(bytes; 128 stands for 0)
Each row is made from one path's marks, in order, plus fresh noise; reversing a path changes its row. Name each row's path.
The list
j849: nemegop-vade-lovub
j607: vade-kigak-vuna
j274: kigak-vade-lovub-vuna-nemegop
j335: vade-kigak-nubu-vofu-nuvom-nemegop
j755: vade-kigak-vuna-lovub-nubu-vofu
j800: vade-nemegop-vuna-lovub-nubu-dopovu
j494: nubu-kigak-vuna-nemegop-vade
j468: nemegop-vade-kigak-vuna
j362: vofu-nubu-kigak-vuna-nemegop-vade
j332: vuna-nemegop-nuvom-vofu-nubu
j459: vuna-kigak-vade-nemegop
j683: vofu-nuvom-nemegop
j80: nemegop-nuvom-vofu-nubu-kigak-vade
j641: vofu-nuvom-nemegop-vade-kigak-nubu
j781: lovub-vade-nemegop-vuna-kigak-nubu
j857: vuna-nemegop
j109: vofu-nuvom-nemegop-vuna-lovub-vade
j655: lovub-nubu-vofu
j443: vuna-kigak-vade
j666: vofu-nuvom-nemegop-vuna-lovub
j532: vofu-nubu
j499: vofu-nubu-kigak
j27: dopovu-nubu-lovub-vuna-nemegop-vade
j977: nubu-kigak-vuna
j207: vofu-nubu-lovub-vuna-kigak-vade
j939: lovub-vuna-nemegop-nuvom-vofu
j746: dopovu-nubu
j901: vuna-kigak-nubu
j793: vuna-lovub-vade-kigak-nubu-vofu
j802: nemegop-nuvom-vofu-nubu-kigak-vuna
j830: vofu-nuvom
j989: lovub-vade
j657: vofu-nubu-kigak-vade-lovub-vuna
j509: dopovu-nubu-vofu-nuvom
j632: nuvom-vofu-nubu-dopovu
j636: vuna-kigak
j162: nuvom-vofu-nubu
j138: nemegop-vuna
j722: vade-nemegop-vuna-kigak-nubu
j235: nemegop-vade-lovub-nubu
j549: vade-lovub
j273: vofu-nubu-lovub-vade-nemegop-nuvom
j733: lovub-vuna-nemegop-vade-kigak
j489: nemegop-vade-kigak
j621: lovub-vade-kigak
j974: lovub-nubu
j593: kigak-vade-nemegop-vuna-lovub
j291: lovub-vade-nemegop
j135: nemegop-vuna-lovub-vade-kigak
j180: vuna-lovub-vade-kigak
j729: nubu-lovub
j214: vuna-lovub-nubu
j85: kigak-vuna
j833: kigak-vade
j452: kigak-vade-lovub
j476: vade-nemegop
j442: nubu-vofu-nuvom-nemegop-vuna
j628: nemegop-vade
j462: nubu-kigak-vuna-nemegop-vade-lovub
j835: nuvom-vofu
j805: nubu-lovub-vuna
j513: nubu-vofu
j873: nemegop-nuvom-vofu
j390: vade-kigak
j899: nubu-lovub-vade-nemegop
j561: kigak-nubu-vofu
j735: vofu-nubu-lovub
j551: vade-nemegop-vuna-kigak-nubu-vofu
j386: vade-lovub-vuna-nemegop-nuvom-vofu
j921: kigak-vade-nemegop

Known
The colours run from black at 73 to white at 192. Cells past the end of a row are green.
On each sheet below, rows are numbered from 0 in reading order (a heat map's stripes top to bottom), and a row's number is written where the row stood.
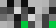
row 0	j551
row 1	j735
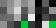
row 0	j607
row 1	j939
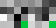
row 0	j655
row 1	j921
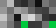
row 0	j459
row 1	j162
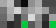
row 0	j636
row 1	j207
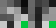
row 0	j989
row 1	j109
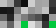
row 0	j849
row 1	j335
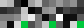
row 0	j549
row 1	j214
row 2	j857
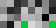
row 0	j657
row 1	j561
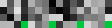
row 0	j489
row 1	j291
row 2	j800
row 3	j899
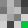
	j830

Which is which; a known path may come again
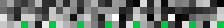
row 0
j921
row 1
j452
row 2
j561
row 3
j459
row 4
j274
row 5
j733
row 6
j857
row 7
j549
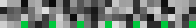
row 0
j476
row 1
j636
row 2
j442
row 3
j666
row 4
j335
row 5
j621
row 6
j735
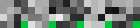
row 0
j207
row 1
j899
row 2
j162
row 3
j729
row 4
j499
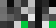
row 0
j873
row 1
j386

